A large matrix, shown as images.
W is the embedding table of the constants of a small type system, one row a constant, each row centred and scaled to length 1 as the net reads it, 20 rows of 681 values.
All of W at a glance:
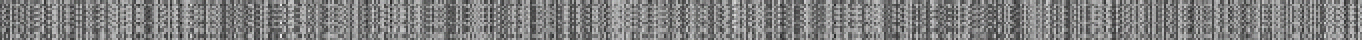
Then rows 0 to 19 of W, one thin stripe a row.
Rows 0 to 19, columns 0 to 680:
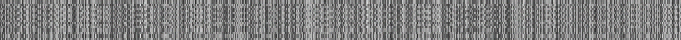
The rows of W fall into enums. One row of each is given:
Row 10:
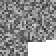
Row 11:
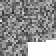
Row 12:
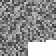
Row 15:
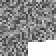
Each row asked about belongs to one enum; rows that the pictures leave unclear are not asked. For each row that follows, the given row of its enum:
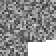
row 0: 10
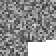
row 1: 10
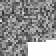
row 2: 11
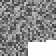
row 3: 12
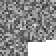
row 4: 10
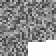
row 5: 15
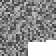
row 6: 12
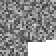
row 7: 10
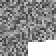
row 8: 15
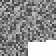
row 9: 12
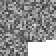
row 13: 10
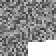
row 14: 15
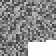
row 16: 12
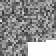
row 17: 11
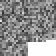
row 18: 11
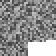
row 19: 12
